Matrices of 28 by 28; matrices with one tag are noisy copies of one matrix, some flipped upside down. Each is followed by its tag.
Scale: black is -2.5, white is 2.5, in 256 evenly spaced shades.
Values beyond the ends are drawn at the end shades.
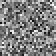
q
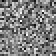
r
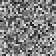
q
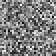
q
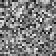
r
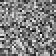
r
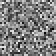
q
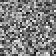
r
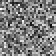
q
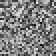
r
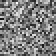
r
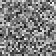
q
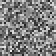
q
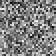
q
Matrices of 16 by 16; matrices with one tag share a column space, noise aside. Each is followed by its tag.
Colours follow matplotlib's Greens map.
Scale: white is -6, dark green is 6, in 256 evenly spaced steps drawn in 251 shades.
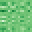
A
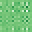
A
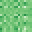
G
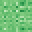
A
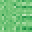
G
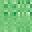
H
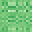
A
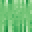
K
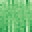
K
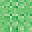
G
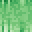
K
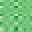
G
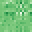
H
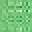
A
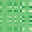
A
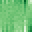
K
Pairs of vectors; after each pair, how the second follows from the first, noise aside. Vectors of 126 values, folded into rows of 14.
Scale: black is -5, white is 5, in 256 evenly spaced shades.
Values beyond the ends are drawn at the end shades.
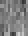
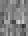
wrapped around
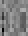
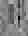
wrapped around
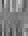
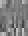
wrapped around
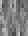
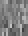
wrapped around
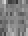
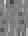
partly zeroed
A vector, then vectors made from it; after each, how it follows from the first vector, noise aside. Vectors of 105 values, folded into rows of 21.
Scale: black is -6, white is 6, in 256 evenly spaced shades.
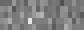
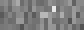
reversed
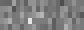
copied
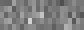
copied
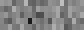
negated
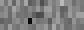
negated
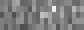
reversed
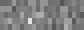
copied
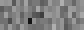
negated
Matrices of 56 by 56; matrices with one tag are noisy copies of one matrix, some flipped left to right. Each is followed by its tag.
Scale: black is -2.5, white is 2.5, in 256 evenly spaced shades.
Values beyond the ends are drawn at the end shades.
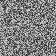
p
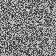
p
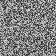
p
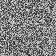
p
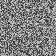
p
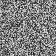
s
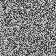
p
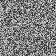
p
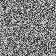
p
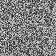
p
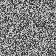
s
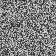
s
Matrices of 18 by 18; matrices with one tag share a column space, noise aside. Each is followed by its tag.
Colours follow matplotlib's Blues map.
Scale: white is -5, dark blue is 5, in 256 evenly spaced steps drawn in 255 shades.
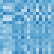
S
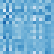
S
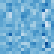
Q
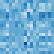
Q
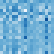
S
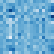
S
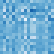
S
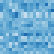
Q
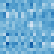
Q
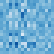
Q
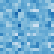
Q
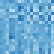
S
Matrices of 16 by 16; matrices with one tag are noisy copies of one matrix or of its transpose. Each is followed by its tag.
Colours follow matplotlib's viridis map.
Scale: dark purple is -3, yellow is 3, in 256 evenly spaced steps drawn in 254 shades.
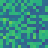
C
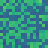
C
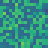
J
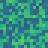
J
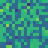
C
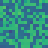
J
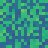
C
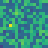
J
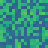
C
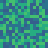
J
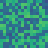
J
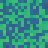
J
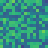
C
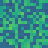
J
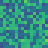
J
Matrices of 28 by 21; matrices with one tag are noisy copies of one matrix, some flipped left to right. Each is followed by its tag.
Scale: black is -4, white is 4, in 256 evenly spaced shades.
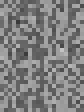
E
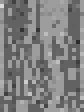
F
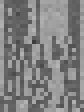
F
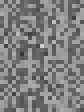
E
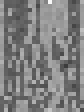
F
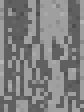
F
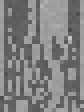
F
